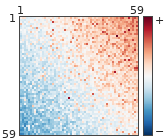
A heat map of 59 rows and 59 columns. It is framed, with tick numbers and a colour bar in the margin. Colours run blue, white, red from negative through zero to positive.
No single row or column stands out from its neighbours. Neither half mirrors the other. The ninth with the lowest average is the bottom left. The histogram is bell-shaped. There is an overall slope up to the top right.
